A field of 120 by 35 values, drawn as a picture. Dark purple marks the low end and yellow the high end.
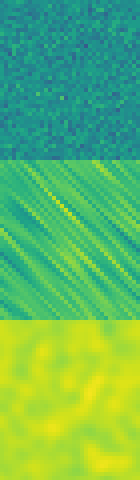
It is made of 3 by 1 panels. Panel 1,1: middling, fine-grained. Panel 2,1: high, slanting down to the right. Panel 3,1: very high, blotchy, faint in contrast.
